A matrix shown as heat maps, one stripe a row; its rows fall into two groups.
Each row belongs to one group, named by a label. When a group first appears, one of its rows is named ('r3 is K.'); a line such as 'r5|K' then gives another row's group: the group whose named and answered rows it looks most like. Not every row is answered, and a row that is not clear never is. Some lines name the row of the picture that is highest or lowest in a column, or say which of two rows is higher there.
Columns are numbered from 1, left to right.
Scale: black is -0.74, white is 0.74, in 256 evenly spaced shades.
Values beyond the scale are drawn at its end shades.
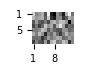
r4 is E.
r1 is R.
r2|R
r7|E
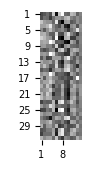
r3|R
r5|R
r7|R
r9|R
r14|R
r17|R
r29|R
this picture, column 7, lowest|7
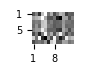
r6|E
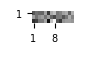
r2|R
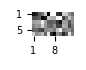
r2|E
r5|E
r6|R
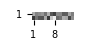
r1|R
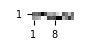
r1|E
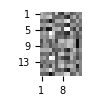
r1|R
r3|E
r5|E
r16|E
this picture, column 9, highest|5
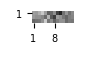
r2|R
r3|E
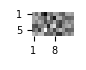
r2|R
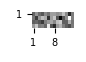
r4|R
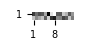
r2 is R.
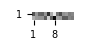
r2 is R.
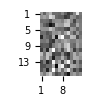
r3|E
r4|E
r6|E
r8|E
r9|E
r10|E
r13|E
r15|E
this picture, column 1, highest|11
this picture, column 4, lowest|4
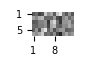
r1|E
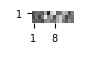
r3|E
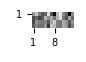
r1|R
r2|E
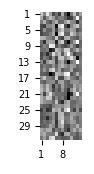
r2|R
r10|E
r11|E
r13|R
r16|E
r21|R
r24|E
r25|E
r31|R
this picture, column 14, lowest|25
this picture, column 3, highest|1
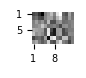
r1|E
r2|E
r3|R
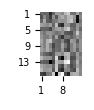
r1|E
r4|R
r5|E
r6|R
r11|E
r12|R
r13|E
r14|R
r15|R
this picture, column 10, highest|13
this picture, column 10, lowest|16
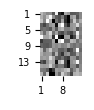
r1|R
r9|E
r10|R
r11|R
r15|E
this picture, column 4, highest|2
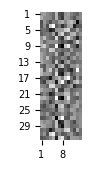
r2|R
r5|E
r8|R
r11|R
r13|R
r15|R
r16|R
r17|E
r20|R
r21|E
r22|R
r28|R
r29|R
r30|E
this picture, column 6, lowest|27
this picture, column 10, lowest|18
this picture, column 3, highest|12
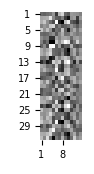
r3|R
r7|E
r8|E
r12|E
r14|R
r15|R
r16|E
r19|R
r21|E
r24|E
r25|R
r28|R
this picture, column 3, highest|32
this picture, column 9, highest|8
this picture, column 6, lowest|17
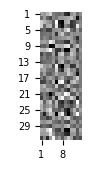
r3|R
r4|R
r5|E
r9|E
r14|R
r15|R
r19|R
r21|E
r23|R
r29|E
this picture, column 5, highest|32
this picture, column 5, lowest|9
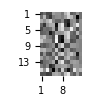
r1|E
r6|E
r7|R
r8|R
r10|R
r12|R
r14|E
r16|E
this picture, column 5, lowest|15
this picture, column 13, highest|4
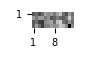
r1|E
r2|R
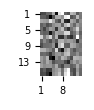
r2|E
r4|E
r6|E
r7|R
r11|E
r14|R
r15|E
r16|E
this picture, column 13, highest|7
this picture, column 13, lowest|8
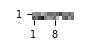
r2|E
